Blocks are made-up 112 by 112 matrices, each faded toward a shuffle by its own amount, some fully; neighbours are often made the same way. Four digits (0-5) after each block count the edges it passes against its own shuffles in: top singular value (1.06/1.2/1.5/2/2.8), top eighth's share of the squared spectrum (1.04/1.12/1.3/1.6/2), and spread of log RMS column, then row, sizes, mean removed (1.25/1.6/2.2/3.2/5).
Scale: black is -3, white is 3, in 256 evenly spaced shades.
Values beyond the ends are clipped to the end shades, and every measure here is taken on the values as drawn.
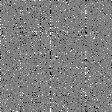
4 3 2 1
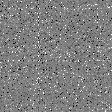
3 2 1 1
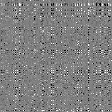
5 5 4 3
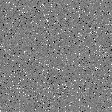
3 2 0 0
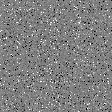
3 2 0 1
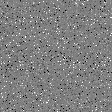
2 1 0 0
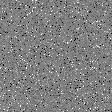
0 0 0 0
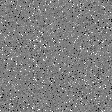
2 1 0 0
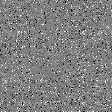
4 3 2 1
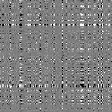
5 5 4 4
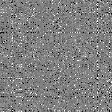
4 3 2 2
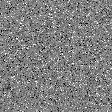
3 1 0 0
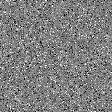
3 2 0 1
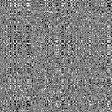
5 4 3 3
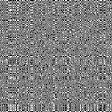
5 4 4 4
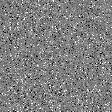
3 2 1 1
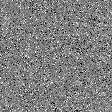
2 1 0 0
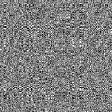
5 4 3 3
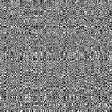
5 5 3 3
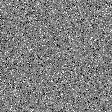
0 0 0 0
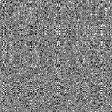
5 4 3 3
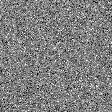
0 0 0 0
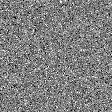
0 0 0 0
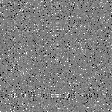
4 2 1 1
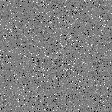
3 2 1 1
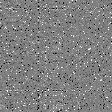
4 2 1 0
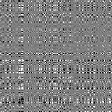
5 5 4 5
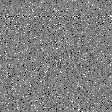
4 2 1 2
